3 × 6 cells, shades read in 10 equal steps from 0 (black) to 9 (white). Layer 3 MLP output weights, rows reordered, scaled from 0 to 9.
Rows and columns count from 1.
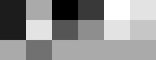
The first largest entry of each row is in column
5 2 1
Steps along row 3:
down up same same same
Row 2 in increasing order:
1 3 5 7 8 8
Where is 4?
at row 3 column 2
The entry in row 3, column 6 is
6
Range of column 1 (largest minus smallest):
5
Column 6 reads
8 7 6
